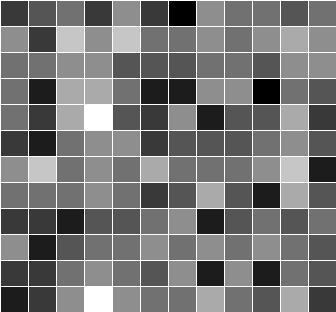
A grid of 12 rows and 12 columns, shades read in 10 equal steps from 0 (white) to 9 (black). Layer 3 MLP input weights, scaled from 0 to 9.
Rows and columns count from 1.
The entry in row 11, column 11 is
5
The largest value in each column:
8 8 8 7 6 8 9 8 6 9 6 8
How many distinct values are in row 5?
7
